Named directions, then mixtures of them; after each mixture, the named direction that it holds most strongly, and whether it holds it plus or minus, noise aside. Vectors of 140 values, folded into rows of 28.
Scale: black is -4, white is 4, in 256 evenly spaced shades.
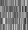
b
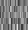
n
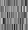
b, minus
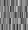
n, minus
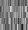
n, plus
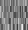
n, minus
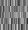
n, plus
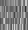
b, plus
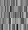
n, minus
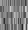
b, minus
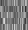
b, plus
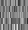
n, plus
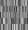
b, plus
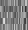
b, plus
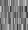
n, minus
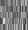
b, plus
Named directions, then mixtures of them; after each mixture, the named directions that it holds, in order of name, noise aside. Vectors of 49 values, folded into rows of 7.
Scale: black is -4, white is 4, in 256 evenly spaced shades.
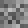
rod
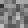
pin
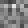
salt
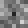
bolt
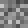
pin, rod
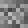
rod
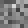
pin, rod, salt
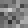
rod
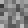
pin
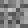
rod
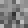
bolt, pin, rod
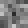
bolt, pin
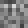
salt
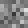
bolt, rod, salt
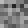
salt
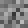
bolt, pin, rod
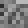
pin, rod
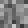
bolt, pin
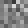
bolt, pin, salt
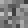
bolt, rod, salt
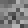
bolt, rod, salt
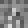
bolt, pin, salt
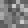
bolt, salt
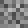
rod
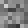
pin, rod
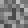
bolt, pin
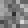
bolt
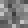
bolt, pin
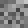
pin, rod, salt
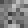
rod, salt
